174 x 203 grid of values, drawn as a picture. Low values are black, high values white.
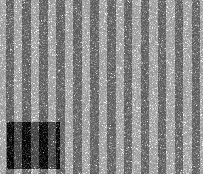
Ninth with the lowest average: bottom left. Stripes: upright, repeating 12 times. Odd patch: lower, in the bottom left.
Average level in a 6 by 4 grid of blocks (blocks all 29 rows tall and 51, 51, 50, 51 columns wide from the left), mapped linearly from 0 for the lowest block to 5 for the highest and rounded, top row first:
5555 / 5555 / 5555 / 5555 / 0455 / 0455
